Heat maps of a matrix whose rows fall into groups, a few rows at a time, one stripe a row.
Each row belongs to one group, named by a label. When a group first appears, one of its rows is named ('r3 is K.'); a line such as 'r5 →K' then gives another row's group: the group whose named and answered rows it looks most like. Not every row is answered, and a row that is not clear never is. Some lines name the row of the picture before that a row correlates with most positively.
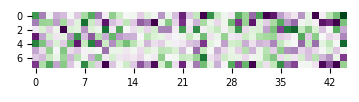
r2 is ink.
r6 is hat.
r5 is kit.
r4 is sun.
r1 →kit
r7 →kit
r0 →sun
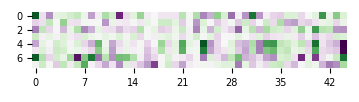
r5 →hat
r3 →sun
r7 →kit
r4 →hat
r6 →sun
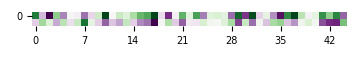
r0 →ink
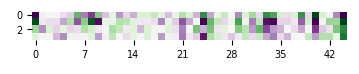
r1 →sun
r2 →sun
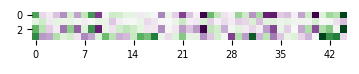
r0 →sun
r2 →sun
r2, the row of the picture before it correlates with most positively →1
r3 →ink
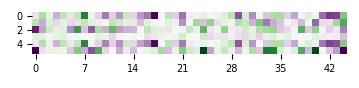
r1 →sun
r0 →kit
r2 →hat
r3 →hat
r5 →hat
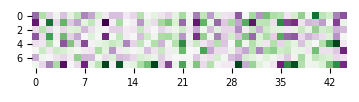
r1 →kit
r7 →ink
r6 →hat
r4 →ink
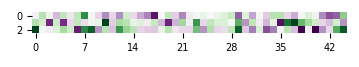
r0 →kit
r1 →ink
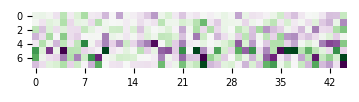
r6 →sun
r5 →ink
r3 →kit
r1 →hat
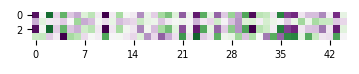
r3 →ink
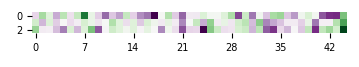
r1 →sun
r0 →kit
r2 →sun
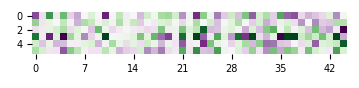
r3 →ink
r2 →hat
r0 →kit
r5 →ink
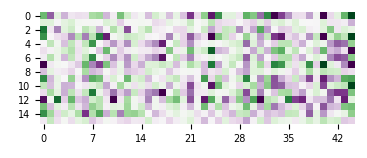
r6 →kit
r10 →sun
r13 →sun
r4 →kit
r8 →hat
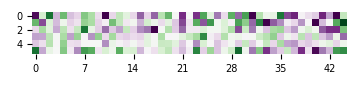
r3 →hat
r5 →sun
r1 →sun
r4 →kit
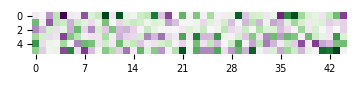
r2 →hat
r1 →ink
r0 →ink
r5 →ink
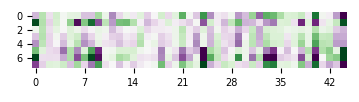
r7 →hat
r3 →hat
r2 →hat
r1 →sun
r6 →sun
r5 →sun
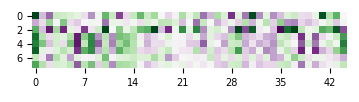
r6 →ink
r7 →sun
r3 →sun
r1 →kit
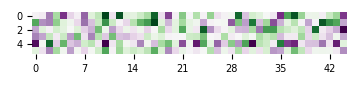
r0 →ink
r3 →hat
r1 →ink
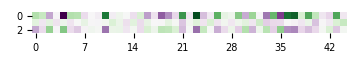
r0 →ink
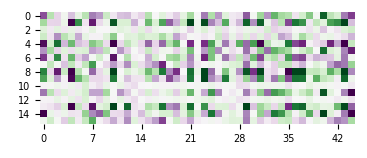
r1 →ink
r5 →hat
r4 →kit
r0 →hat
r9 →ink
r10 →hat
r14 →hat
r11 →hat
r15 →kit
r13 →ink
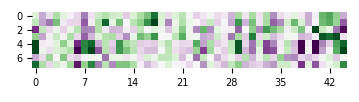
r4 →sun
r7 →sun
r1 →ink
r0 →ink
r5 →sun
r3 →ink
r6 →kit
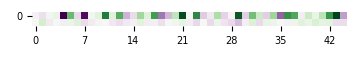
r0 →ink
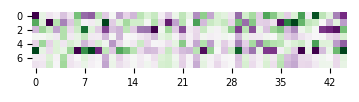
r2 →kit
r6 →kit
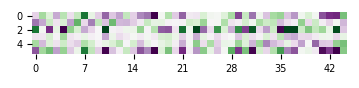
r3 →kit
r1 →hat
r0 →kit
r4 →sun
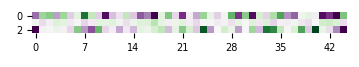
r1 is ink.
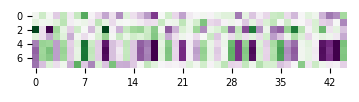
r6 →kit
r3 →ink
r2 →ink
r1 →hat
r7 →hat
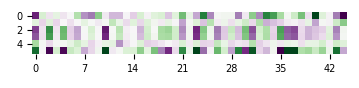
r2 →kit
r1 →sun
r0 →hat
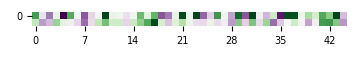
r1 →ink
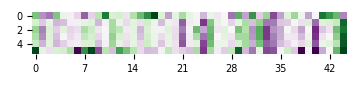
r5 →sun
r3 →sun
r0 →ink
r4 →sun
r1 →sun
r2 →sun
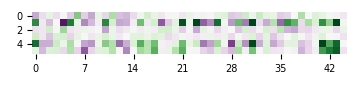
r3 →ink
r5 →ink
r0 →hat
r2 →kit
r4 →ink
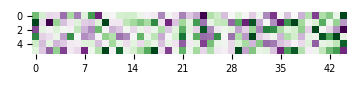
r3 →ink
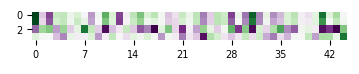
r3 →sun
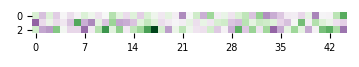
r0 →sun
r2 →ink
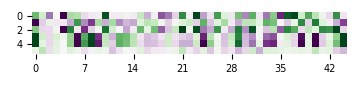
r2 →ink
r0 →ink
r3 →sun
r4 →sun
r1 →hat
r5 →hat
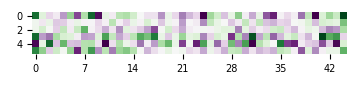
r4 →kit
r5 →sun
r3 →ink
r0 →sun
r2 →kit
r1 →sun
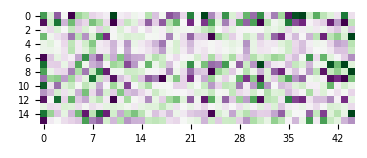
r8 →sun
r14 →sun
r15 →hat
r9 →kit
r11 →hat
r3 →sun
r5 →kit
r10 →ink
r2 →hat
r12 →kit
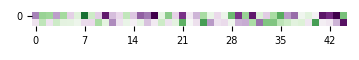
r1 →hat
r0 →kit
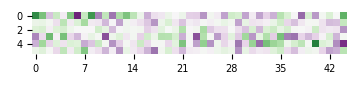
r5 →kit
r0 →sun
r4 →hat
